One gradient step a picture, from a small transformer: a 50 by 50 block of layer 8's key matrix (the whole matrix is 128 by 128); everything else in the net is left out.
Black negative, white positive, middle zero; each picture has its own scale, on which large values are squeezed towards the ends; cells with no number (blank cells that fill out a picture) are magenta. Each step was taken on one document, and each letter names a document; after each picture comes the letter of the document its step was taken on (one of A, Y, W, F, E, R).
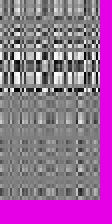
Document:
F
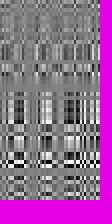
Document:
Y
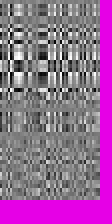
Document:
F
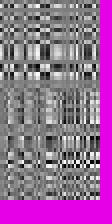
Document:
Y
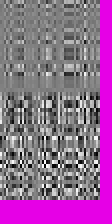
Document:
Y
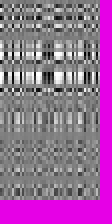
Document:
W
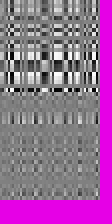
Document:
F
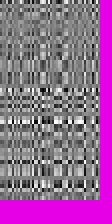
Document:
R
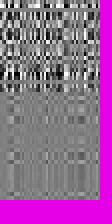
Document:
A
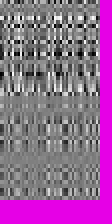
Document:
W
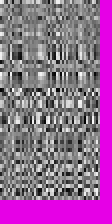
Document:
W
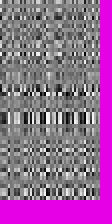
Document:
W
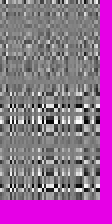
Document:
R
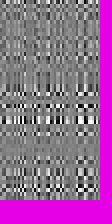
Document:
R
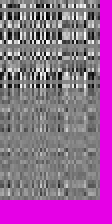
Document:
A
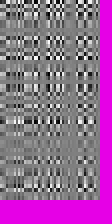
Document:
R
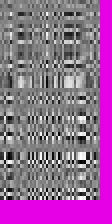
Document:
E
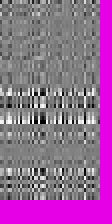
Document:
R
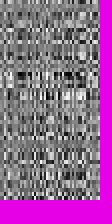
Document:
E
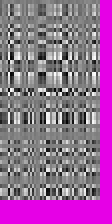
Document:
F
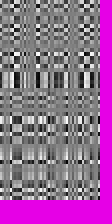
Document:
E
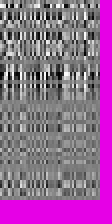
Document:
A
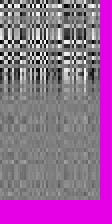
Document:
A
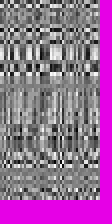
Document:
Y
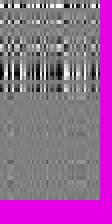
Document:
A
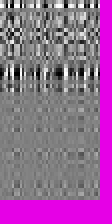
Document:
A
